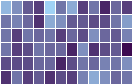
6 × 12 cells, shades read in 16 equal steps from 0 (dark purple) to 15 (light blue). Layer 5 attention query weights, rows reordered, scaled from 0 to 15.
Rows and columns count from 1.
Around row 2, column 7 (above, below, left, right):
12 7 10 6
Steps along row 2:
up down down up down down same down same up up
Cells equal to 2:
3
